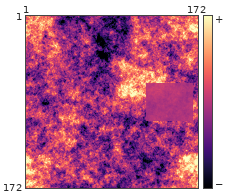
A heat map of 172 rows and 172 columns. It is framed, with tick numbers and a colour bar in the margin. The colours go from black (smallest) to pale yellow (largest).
The top middle is the ninth with the lowest average. There is no overall slope. In the middle right lies a patch that is calmer than the rest. The histogram is bell-shaped. No single row or column stands out from its neighbours. No regular stripes run through it. The middle right is the calmest part.
